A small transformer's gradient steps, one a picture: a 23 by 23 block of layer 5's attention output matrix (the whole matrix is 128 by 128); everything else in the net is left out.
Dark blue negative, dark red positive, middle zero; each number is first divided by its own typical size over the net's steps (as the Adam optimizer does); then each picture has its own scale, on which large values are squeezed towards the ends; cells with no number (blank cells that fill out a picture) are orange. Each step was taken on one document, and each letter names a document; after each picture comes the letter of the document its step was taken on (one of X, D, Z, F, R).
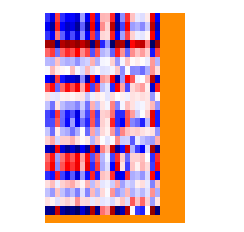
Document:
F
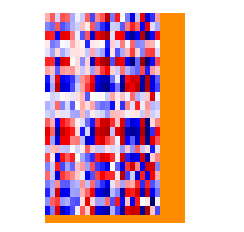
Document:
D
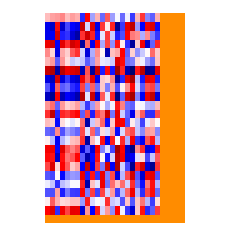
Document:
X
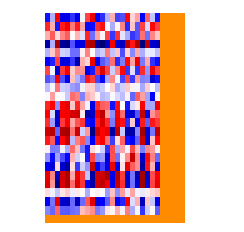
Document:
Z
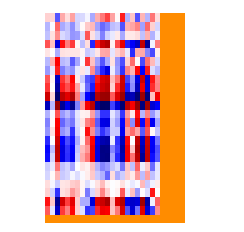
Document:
D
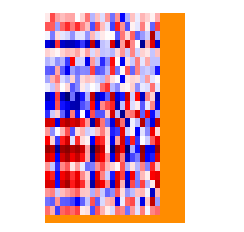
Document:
Z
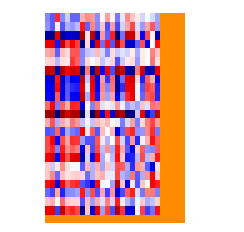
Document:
X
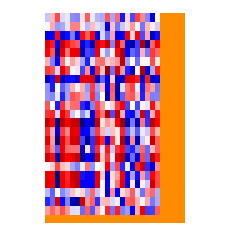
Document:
X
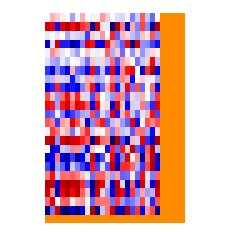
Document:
Z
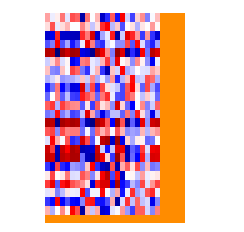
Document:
X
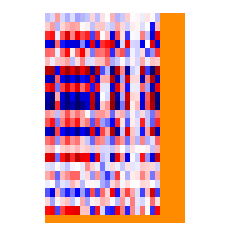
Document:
F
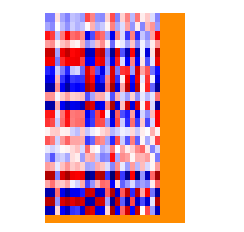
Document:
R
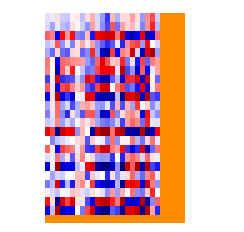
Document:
D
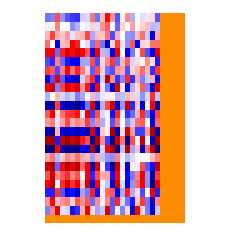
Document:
F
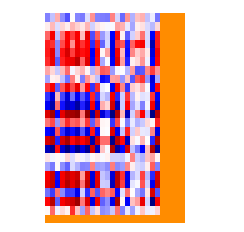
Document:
F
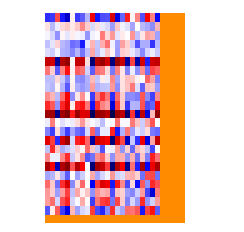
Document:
Z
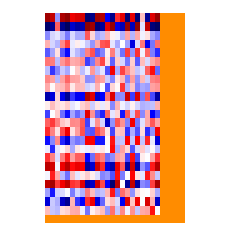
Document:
R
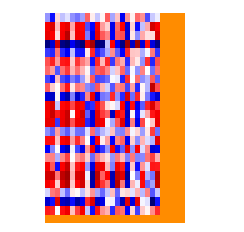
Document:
Z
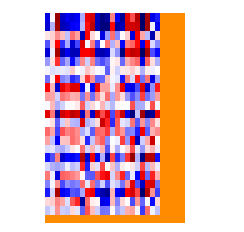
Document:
D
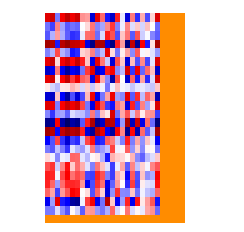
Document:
R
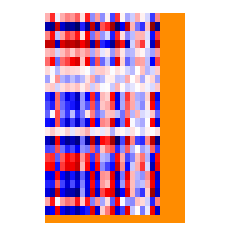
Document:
F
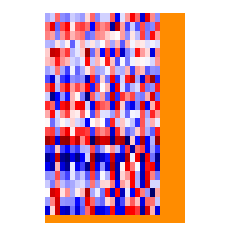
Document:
Z
